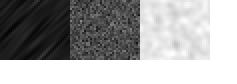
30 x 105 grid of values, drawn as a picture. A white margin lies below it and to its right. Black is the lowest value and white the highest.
It is made of 1 by 3 panels. Panel 1,1: very low, slanting up to the right, faint in contrast. Panel 1,2: low, fine-grained. Panel 1,3: very high, blotchy, faint in contrast.
